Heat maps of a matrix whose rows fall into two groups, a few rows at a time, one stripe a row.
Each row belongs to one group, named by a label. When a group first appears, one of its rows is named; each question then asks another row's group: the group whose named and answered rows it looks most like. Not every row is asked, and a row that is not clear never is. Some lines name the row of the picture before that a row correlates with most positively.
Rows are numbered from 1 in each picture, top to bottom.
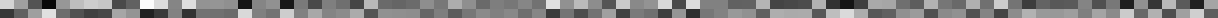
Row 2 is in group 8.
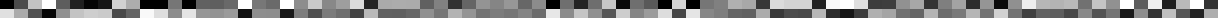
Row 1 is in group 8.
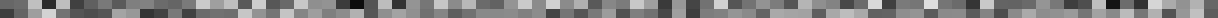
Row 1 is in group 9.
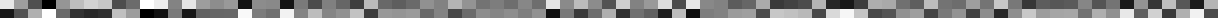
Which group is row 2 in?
8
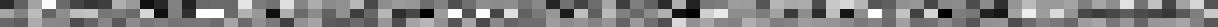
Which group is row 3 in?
9
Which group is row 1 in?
8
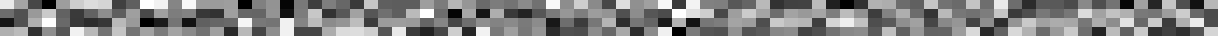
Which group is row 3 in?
8
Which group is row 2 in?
9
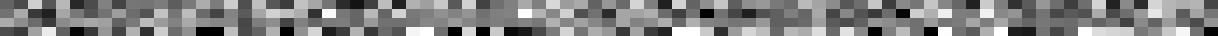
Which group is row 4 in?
9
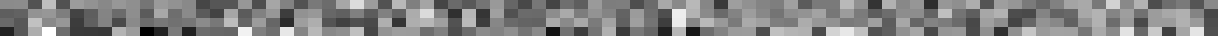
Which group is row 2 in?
9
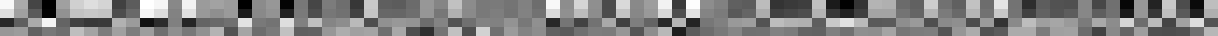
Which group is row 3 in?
8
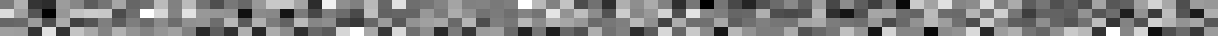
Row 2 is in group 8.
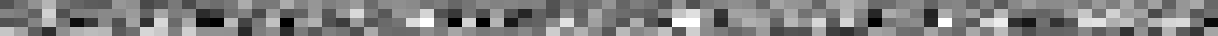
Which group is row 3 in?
9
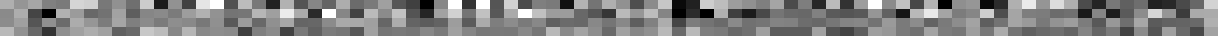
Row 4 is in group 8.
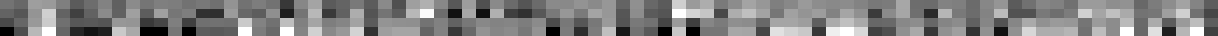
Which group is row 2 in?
9
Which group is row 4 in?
8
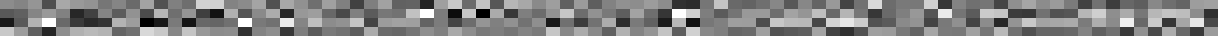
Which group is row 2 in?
9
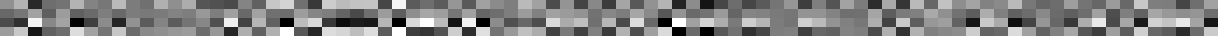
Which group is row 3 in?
9
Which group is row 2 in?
9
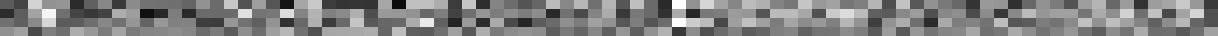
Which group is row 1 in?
9
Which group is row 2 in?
8
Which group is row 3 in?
9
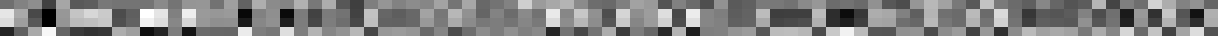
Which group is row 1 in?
9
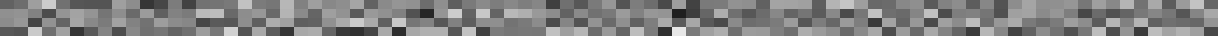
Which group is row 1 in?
8
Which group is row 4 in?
9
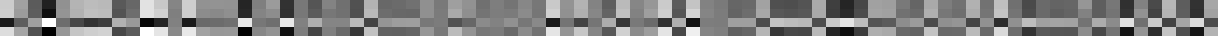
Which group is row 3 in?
8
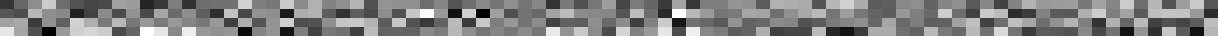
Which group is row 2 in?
9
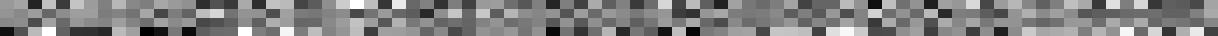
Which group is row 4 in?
8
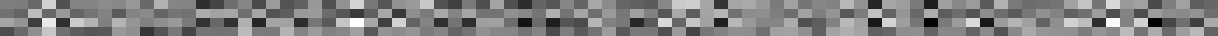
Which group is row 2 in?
9
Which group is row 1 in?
9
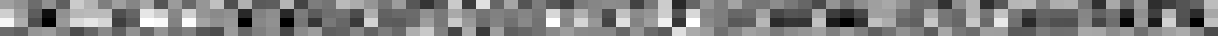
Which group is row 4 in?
9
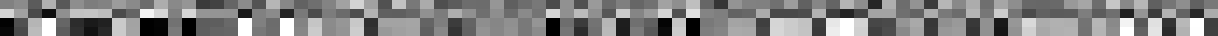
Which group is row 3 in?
8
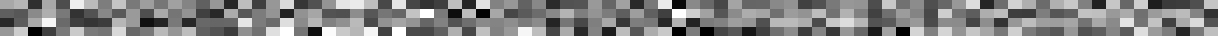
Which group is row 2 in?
9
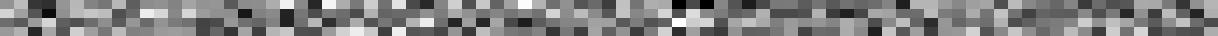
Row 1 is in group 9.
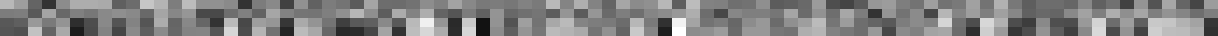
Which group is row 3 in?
9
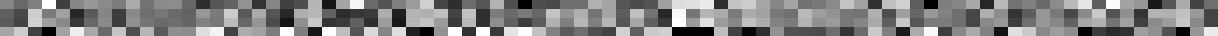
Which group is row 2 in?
9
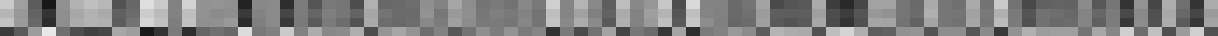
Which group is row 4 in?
8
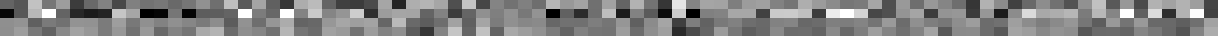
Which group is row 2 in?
8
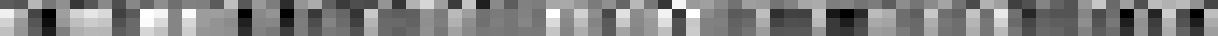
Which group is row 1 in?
9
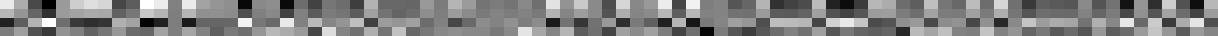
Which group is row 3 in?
8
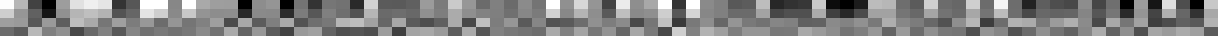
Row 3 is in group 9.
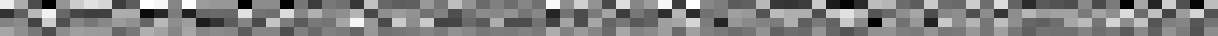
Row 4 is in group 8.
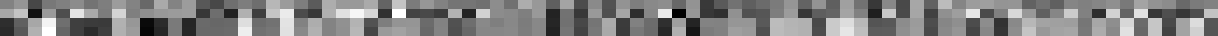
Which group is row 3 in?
8
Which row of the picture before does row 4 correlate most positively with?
2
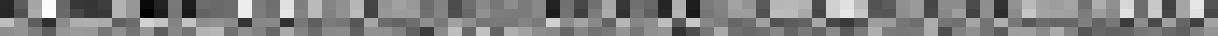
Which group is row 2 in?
8
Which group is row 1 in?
8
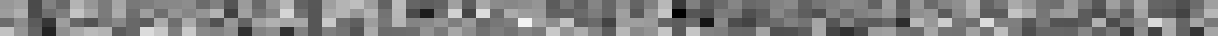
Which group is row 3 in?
9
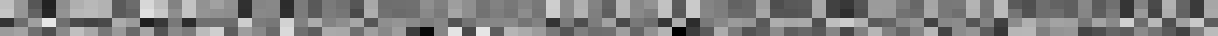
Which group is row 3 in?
8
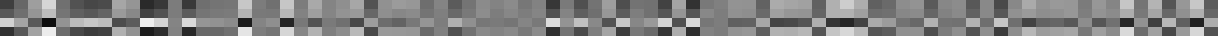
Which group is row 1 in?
8
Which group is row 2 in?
8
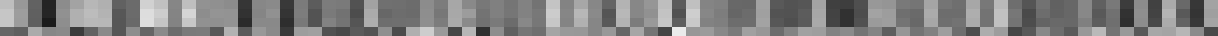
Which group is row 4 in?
9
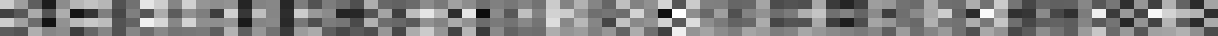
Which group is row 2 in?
9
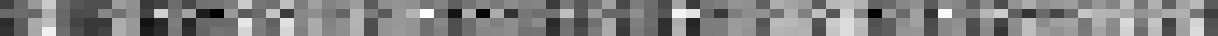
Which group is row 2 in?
9
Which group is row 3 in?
8
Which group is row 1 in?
8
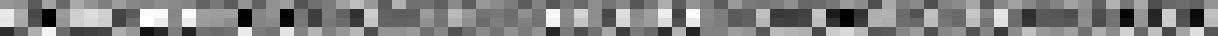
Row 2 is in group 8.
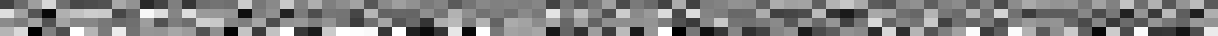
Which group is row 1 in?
8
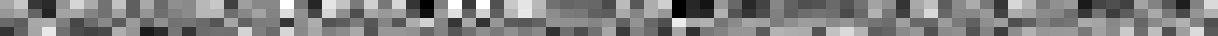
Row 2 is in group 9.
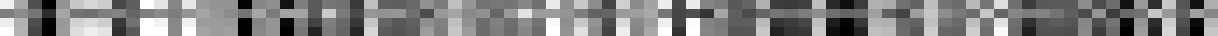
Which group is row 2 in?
9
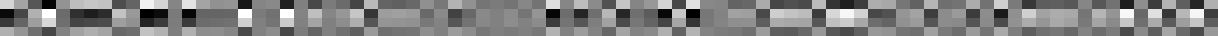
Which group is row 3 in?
8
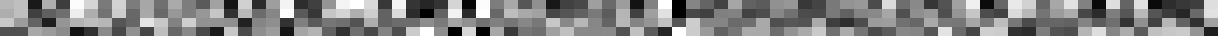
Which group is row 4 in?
9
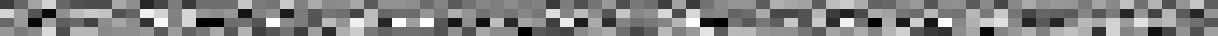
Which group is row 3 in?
9
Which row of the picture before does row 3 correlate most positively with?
4
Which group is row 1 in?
8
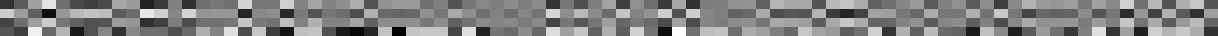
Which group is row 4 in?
9
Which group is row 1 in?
8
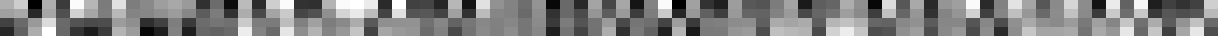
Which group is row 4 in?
8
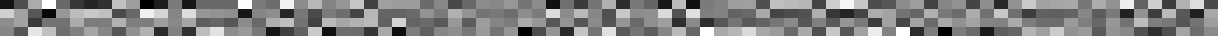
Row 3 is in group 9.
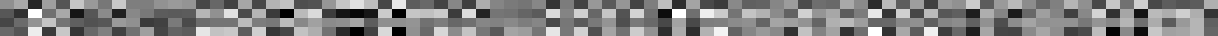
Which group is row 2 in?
9
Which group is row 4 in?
9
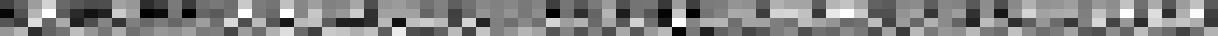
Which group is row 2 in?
8
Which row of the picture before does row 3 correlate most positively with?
2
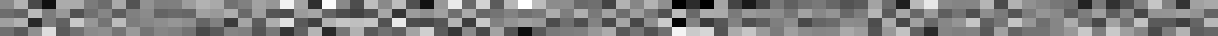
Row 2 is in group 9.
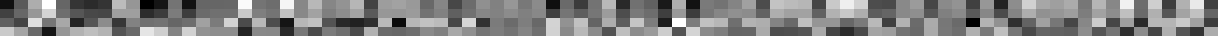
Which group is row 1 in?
8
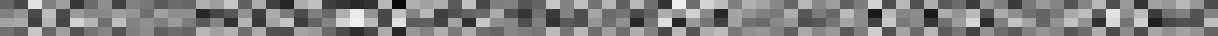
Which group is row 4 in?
9
